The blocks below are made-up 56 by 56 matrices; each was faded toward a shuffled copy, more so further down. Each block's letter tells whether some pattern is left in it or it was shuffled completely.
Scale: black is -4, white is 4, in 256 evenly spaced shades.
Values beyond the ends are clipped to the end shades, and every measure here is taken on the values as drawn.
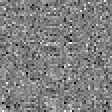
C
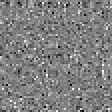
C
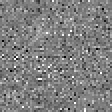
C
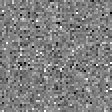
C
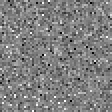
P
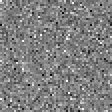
P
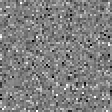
C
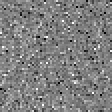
P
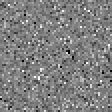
P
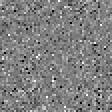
C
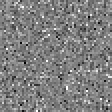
P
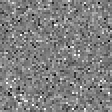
P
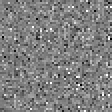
C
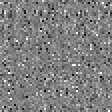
C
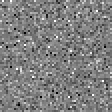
P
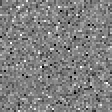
P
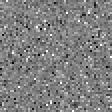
P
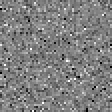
P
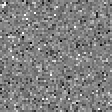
P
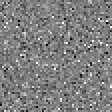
C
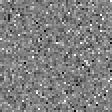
P
